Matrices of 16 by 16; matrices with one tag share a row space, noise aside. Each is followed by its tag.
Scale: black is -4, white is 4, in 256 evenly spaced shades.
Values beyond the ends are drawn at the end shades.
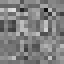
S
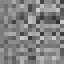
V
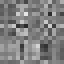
S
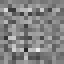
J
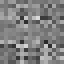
S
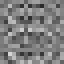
J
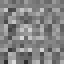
J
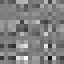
S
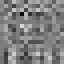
J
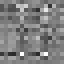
S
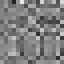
V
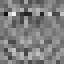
J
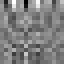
J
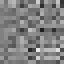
V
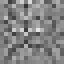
J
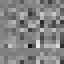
V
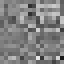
V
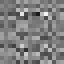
S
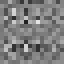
J
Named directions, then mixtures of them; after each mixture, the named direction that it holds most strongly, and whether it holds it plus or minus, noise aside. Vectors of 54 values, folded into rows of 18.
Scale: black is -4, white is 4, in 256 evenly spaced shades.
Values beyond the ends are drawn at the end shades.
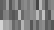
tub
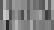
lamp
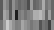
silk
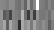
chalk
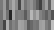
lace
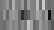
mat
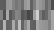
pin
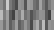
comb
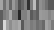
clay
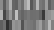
silk, minus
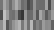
lamp, plus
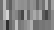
lamp, plus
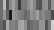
lace, plus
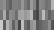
pin, minus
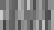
comb, plus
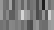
mat, minus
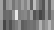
silk, minus
